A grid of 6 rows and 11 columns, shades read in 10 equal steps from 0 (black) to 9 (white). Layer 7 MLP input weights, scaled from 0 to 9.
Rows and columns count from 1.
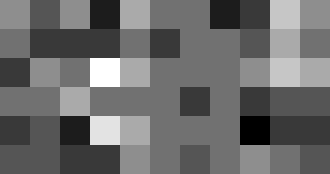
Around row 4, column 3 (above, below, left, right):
4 1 4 4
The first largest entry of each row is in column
10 10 4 3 4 5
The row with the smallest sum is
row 5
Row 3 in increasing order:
2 4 4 4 4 5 5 6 6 7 9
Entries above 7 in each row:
0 0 1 0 1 0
